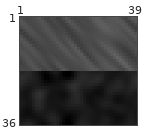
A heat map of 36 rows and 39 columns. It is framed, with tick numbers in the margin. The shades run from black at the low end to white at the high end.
The table splits into 2 rows of 1 panel. Panel 1,1: low, slanting down to the right, faint in contrast. Panel 2,1: very low, blotchy, faint in contrast.
